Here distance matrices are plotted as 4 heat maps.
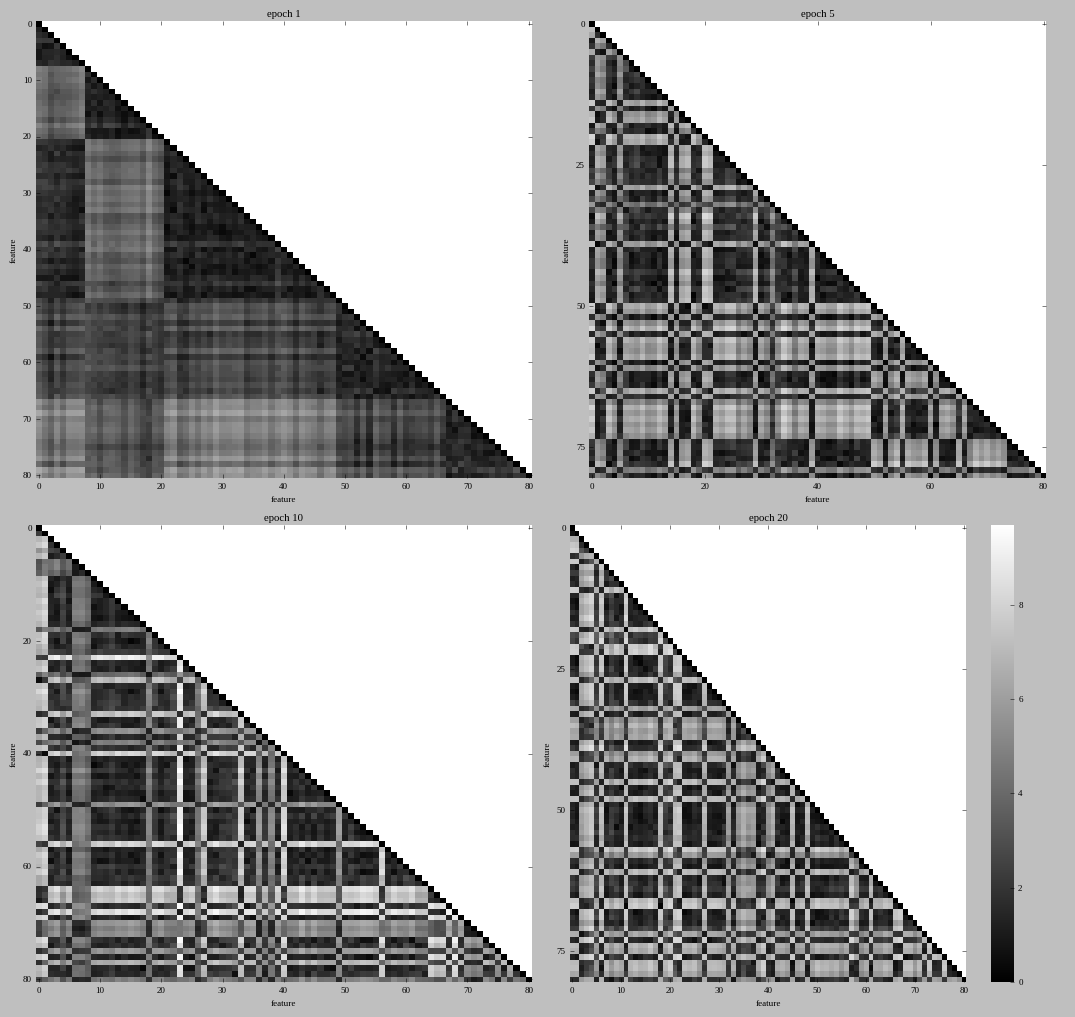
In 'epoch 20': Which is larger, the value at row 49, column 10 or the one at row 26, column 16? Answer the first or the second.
the second
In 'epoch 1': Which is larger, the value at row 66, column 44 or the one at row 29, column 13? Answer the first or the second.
the second
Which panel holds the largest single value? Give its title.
epoch 10
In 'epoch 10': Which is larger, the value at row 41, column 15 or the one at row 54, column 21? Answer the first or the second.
the second
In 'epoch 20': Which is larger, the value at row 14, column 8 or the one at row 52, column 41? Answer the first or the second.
the second
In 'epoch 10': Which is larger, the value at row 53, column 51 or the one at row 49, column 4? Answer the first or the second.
the second
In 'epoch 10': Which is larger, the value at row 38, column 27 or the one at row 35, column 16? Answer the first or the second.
the first
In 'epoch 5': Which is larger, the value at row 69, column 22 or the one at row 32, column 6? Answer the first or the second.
the first
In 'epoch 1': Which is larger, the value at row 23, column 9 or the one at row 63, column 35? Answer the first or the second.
the first
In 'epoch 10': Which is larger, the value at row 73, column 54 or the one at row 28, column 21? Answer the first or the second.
the second
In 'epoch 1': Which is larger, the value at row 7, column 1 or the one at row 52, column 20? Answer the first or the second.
the second
